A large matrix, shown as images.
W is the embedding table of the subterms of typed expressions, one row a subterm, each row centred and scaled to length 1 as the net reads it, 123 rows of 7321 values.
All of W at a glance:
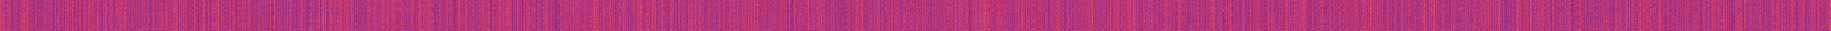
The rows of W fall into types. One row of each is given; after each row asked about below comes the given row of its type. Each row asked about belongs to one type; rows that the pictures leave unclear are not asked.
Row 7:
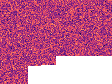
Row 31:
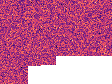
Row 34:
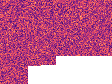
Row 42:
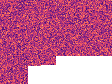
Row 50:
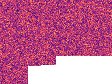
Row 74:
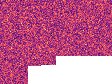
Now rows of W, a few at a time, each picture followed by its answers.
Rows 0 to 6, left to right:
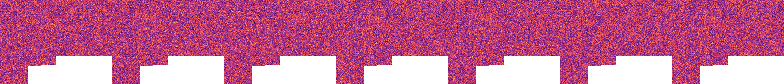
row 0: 7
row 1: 42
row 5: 7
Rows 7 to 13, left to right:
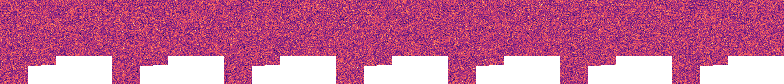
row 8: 74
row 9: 50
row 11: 7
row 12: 42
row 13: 42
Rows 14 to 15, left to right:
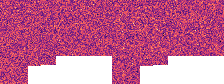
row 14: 34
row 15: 74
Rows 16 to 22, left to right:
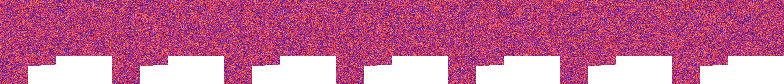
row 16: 50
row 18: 50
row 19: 42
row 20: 7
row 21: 42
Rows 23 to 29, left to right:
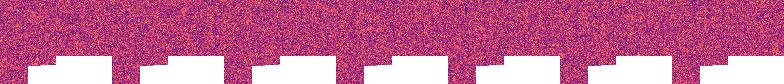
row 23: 42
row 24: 7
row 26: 74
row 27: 50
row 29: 31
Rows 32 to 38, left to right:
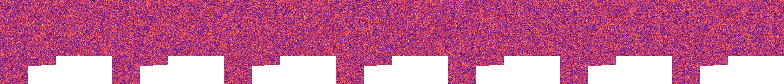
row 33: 7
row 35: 34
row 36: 31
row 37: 7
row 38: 7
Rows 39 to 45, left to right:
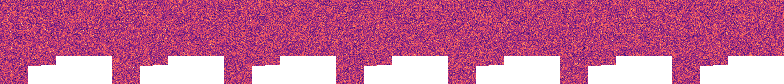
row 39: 74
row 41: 7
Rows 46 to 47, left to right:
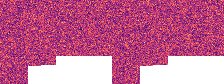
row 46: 42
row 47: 42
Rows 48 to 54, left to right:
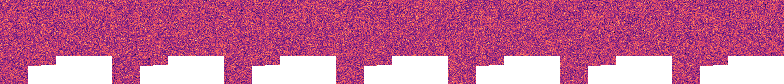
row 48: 74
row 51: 34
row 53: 42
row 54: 74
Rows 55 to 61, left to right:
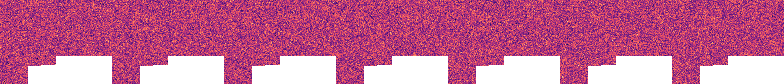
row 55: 50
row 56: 74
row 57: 74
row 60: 42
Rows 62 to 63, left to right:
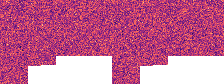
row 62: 34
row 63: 50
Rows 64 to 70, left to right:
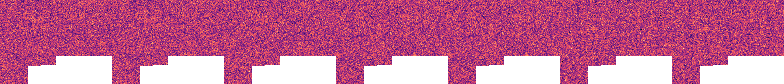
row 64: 31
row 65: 31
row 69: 50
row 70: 74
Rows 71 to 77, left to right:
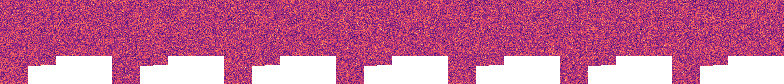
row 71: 34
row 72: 7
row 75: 31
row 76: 50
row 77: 74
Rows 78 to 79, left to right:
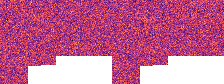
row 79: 31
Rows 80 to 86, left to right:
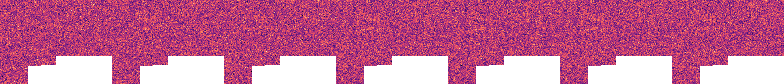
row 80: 7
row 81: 31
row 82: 34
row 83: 50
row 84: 50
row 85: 50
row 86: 50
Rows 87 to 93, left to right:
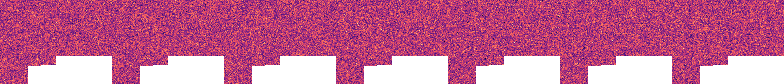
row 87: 42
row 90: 74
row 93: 74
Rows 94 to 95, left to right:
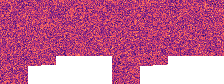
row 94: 7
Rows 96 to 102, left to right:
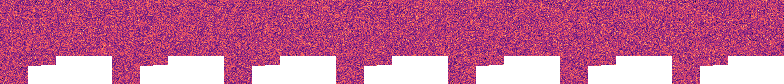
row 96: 31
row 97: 7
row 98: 42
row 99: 34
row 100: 50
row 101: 74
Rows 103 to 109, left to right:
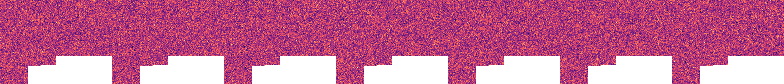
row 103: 50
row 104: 34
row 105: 31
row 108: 42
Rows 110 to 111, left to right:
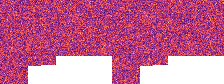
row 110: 31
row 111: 42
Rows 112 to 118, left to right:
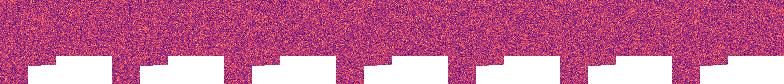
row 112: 50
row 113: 50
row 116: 42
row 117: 50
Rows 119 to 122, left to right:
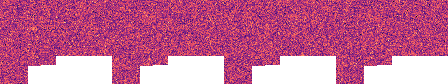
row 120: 42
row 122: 42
